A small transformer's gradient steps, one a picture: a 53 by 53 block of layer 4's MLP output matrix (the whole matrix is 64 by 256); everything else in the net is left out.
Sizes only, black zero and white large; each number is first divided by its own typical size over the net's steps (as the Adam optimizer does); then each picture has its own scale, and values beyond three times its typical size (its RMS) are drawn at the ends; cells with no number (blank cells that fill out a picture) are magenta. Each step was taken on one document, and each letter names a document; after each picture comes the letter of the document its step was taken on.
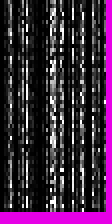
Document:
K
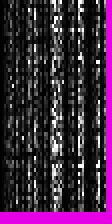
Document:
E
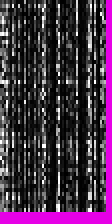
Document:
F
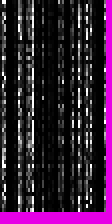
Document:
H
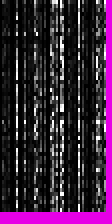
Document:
E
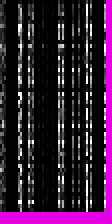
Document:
H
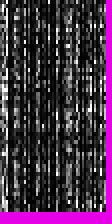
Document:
F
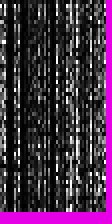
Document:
F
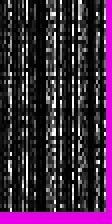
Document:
K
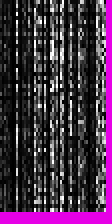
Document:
E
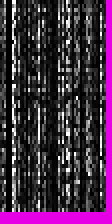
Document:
F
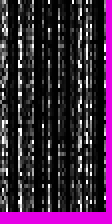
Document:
H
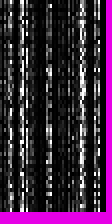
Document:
K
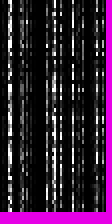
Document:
K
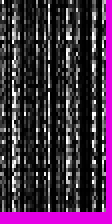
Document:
F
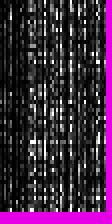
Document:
E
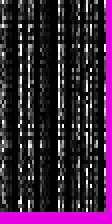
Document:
H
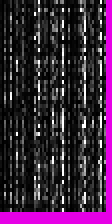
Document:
E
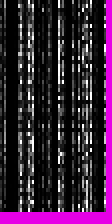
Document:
H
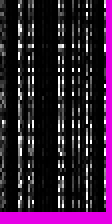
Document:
H
